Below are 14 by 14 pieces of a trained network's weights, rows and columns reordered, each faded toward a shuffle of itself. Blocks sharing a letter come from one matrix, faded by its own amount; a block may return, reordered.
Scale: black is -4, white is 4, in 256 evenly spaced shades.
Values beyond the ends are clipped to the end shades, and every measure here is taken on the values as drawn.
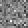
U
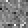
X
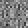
U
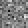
X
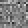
U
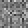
U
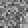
U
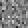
X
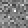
X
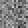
U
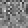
U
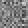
U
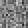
U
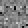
X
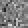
X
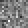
U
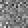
X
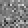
X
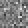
X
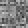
U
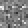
X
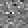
X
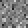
X
